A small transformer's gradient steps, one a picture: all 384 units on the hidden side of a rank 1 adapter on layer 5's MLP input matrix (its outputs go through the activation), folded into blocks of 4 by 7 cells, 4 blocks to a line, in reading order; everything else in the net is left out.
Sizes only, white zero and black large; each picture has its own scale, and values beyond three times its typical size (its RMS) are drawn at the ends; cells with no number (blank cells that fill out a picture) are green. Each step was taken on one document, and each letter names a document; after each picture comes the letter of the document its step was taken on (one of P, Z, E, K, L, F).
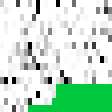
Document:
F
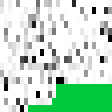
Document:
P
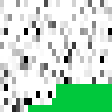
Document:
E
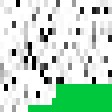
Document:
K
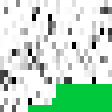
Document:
K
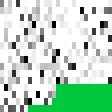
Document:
P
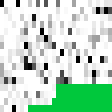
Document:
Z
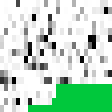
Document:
Z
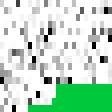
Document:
K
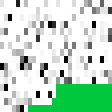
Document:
E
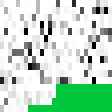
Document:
Z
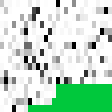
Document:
K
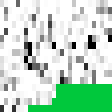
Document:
Z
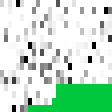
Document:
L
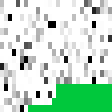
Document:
E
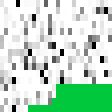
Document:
Z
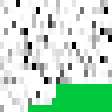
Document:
K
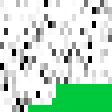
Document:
E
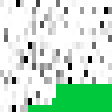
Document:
L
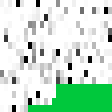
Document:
L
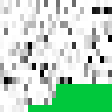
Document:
K
